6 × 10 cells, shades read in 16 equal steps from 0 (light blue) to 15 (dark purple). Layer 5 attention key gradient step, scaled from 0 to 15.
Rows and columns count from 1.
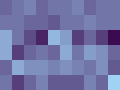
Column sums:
36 46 45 47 41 35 46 39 43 46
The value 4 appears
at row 3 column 6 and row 4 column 8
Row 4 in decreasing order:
11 8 8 8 7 7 5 4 3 3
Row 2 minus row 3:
4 0 -2 -5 7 3 -4 -2 -4 -8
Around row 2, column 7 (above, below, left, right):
6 11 7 6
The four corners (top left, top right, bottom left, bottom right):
8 7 7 0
